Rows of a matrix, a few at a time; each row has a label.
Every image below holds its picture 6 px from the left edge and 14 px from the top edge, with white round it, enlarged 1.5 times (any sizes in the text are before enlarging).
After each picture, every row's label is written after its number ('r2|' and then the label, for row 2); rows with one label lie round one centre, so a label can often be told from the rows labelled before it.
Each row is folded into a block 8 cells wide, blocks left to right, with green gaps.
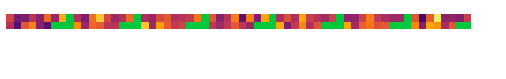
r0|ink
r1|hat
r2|hat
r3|ink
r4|hat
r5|hat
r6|hat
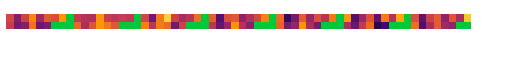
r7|ink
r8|hat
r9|hat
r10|ink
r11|ink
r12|ink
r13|ink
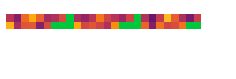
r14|hat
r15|hat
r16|hat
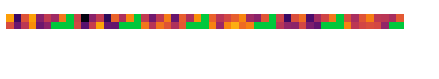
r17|ink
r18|ink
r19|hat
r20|hat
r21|ink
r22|hat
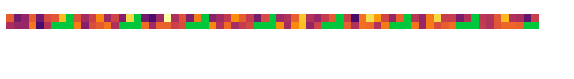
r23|ink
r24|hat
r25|hat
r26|hat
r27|hat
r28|hat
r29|hat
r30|hat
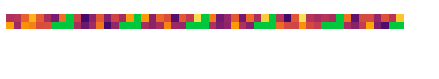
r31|hat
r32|ink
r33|ink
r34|ink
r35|hat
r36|ink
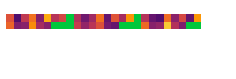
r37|ink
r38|ink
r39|ink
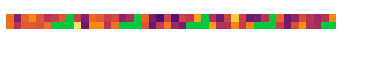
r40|hat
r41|hat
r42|ink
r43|hat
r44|ink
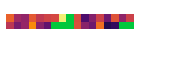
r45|ink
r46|ink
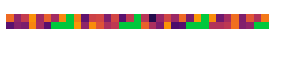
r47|ink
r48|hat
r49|ink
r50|ink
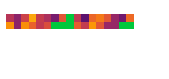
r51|hat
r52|hat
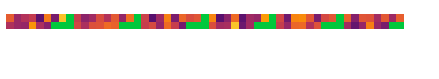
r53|ink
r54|hat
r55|ink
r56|ink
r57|hat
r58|ink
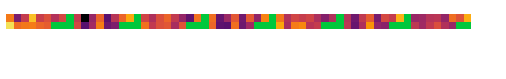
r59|hat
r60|ink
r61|hat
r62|ink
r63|hat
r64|ink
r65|ink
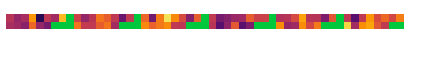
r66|ink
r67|hat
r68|hat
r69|ink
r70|hat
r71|hat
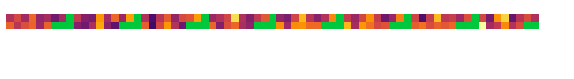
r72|hat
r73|ink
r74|ink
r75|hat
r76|hat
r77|hat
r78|hat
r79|hat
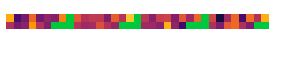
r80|ink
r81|ink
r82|ink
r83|ink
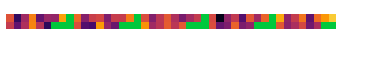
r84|ink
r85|ink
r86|hat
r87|ink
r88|ink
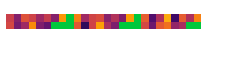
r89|ink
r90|ink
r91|ink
